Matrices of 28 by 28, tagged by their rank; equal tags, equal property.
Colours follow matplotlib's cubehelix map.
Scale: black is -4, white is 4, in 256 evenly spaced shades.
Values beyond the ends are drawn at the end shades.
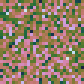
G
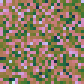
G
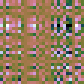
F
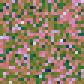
G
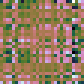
F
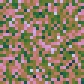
G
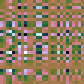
F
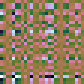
F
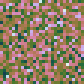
G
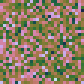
G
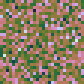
G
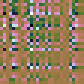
F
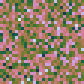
G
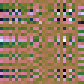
F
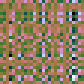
F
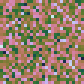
G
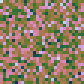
G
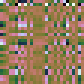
F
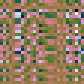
F
